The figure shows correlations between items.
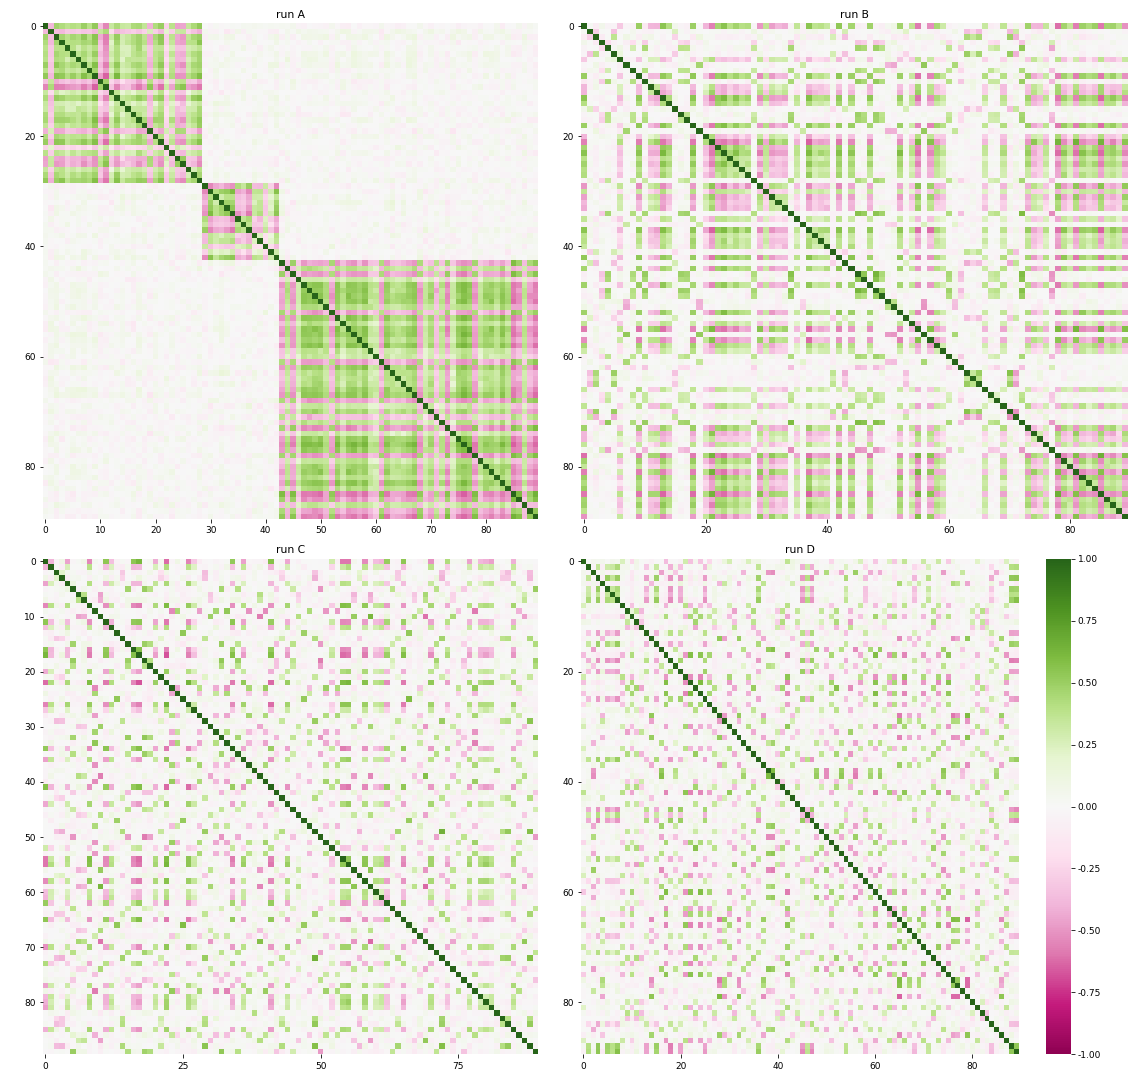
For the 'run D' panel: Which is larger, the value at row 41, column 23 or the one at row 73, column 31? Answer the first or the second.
the first
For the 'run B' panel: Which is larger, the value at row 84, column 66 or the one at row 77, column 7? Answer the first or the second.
the first
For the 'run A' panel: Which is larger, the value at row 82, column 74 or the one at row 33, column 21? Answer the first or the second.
the first
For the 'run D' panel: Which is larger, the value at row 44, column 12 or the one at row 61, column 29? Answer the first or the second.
the second
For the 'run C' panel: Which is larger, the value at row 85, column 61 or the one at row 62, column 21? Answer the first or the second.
the first
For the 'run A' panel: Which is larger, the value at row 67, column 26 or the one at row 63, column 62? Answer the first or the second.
the second
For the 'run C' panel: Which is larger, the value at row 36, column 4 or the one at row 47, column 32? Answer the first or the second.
the first
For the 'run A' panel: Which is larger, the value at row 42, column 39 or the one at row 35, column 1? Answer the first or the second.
the first
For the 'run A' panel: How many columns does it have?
90
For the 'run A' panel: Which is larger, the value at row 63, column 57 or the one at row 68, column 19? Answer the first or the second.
the first
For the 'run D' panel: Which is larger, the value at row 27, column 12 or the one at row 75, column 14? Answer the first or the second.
the second
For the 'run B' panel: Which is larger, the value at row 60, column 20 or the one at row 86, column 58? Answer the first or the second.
the second
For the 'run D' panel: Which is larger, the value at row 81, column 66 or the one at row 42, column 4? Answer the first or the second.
the first
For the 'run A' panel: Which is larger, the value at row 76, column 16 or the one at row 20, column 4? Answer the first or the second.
the second
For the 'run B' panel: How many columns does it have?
90
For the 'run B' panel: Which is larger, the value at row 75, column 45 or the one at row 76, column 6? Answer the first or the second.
the first
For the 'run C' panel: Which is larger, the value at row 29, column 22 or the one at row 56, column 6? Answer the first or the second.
the first
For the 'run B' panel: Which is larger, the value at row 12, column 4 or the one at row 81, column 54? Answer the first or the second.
the first
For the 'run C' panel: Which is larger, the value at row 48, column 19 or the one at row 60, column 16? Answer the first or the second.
the first
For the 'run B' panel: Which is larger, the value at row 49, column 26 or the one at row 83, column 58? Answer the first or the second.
the second
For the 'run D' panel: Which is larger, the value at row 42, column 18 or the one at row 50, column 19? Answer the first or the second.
the first
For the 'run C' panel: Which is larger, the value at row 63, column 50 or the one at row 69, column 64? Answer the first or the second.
the second
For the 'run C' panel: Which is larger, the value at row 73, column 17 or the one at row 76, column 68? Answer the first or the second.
the first
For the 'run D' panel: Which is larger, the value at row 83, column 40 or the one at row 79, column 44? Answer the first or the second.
the first
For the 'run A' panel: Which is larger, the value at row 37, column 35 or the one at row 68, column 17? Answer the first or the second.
the first
